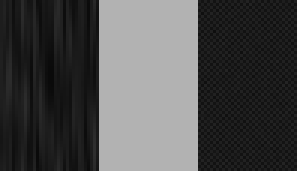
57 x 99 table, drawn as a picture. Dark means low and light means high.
It is made of 1 by 3 panels. Panel 1,1: very low, streaked downward, faint in contrast. Panel 1,2: high, flat. Panel 1,3: very low, checkered, faint in contrast.
